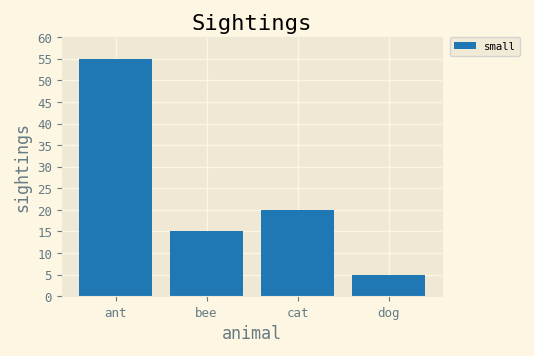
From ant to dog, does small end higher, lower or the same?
lower
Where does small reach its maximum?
ant
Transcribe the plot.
Title: Sightings
x-axis: animal, ticks ant bee cat dog
y-axis: sightings, ticks 0 5 10 15 20 25 30 35 40 45 50 55 60
Legend: small
Values:
small: 55 15 20 5
